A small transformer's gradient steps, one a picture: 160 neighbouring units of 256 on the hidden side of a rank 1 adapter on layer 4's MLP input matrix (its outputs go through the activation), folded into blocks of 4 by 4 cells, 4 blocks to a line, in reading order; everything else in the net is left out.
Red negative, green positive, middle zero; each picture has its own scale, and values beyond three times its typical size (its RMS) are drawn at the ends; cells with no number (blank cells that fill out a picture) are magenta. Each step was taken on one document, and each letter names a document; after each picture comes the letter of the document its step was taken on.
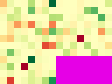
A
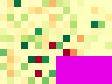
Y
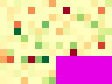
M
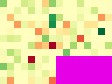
A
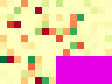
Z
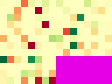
Z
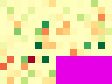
M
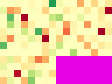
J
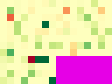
M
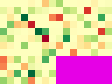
J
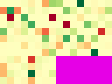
J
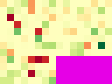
M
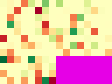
Z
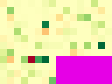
M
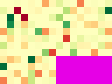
J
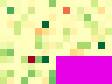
M
